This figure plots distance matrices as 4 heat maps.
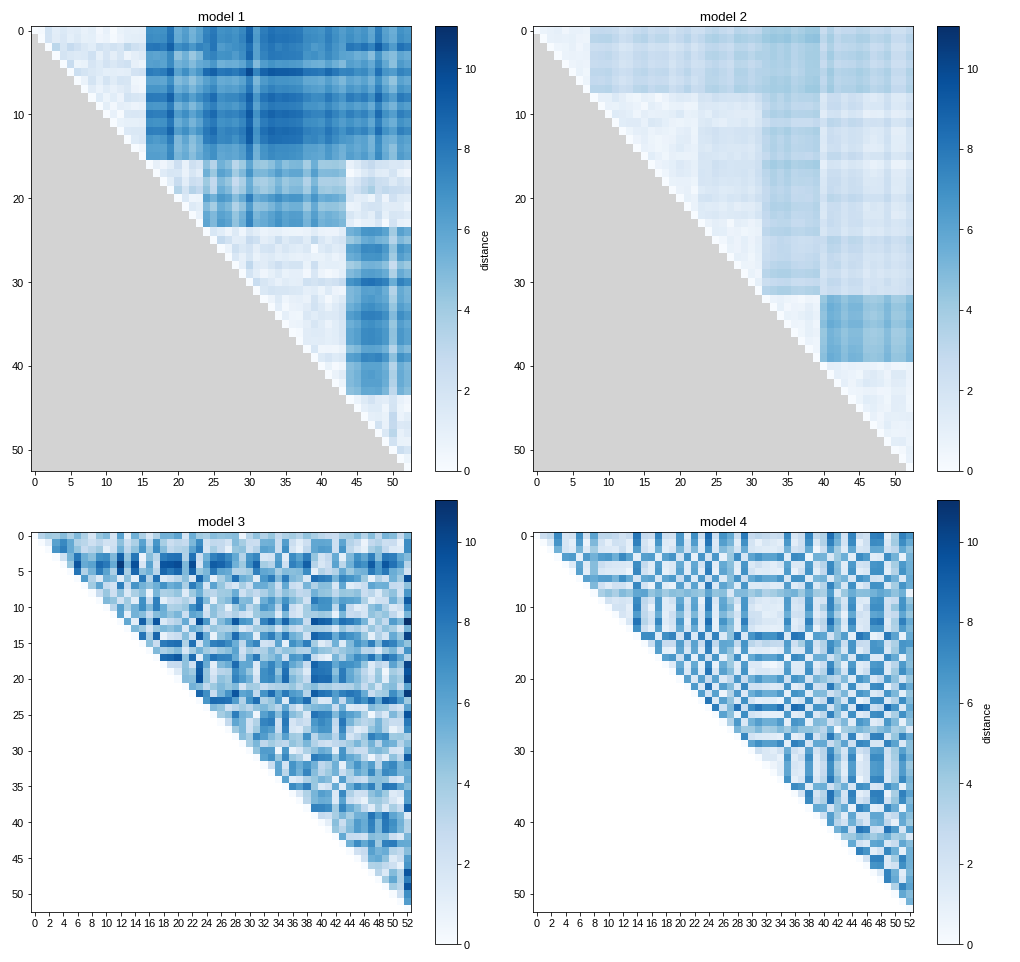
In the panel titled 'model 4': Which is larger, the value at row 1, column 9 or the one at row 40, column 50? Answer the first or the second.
the first
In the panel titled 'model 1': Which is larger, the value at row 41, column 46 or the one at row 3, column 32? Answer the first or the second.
the second
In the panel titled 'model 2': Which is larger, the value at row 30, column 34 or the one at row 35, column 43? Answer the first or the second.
the second
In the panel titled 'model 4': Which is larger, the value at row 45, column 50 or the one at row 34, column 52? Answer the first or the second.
the second
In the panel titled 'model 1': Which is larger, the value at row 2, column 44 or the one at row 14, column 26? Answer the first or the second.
the first
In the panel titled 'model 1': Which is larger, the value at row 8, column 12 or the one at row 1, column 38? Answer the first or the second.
the second
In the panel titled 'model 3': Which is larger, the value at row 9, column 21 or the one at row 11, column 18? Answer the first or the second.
the second
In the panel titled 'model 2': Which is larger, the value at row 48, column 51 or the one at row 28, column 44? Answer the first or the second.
the second
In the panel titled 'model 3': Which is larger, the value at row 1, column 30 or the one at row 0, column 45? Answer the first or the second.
the second
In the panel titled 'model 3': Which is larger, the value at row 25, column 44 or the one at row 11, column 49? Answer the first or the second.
the first
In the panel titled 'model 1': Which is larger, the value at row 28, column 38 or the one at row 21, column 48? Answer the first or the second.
the second
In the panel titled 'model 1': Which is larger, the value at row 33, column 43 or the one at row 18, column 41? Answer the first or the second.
the second
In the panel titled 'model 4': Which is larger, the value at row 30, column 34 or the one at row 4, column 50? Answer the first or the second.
the second
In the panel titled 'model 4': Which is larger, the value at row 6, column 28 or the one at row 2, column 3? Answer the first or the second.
the first
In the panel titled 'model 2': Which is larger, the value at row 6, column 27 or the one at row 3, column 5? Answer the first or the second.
the first
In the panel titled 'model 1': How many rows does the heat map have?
53
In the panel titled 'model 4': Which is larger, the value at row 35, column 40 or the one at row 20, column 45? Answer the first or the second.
the second
